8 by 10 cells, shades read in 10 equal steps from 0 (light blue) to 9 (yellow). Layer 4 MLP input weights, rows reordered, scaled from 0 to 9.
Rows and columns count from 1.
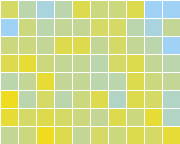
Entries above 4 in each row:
5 3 5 5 3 6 8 8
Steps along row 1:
down down up up down same up down same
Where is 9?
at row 6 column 1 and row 8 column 3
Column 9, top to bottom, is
0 1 3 4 5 6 8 6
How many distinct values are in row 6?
6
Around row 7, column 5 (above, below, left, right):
5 4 6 4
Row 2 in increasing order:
0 1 3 3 4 4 4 5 6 6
